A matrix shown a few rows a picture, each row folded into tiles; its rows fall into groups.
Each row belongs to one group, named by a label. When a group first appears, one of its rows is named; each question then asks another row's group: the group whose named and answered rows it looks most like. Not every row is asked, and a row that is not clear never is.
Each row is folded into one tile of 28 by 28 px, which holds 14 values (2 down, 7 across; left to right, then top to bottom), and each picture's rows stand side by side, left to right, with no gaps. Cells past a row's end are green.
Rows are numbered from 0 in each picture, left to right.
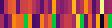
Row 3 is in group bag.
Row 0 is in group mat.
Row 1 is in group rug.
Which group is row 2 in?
bag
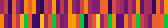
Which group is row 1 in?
rug
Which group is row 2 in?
mat
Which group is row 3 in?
bag
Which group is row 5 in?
rug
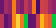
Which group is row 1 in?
mat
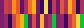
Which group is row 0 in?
mat
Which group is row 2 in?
mat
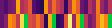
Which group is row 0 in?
bag
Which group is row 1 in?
bag
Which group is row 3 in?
mat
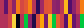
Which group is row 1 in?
bag
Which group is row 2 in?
rug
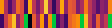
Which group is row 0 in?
bag
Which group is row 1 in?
bag
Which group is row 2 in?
mat
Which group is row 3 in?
rug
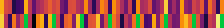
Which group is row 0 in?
rug
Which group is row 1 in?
bag
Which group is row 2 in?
bag
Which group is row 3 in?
bag
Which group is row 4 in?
rug
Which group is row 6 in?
mat
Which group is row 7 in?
mat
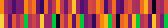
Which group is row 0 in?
rug
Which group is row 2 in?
bag
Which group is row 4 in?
bag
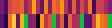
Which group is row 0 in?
bag
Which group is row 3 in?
mat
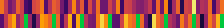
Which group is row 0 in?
bag
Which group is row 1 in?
mat
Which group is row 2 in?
bag
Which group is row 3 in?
mat
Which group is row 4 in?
mat
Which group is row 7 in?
mat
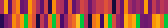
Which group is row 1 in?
rug
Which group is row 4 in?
mat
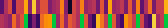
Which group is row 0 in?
rug
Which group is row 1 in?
mat
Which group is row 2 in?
rug
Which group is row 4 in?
rug
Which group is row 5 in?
rug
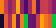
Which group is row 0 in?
bag
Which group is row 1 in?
mat
